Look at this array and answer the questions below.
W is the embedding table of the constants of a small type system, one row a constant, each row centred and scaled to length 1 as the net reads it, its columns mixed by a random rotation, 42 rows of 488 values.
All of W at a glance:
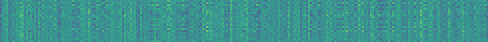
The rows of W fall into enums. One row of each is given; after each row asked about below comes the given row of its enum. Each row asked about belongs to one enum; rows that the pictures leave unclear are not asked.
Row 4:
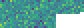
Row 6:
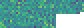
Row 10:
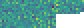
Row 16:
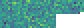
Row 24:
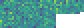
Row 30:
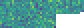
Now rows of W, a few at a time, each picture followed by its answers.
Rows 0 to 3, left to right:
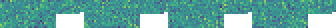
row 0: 4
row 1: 6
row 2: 10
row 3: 30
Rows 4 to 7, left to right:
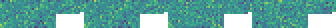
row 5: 4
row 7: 16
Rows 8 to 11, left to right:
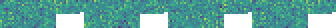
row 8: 24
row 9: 4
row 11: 24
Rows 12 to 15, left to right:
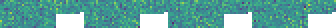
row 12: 24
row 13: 30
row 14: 16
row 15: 10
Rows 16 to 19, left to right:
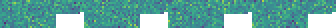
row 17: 6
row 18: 24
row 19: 4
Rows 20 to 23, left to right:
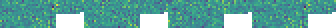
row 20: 10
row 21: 6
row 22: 24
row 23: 10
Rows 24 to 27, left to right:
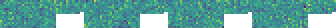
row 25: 4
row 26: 30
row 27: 10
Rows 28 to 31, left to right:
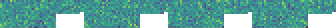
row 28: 4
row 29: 6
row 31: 30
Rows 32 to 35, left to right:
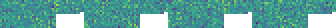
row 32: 10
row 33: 6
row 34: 24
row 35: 16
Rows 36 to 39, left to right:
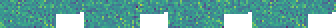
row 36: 6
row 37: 10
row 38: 30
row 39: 6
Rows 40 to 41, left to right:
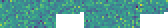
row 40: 4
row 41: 10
